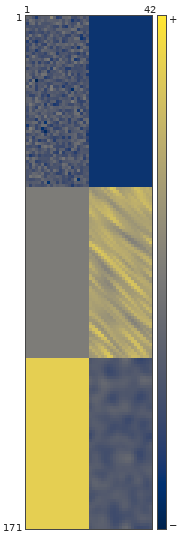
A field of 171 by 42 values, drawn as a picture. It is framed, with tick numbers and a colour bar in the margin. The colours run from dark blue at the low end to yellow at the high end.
The table splits into 3 rows of 2 panels. Panel 1,1: low, fine-grained. Panel 1,2: very low, flat. Panel 2,1: middling, flat. Panel 2,2: high, slanting down to the right. Panel 3,1: very high, flat. Panel 3,2: low, blotchy, faint in contrast.
